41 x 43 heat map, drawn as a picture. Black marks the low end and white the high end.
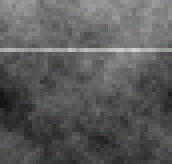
There are no regular stripes. There is an overall slope up to the top. Row 13 stands out from the rest.
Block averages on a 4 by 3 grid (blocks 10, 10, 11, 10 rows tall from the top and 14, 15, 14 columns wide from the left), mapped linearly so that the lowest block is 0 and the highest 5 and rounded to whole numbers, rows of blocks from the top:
445 / 234 / 021 / 001
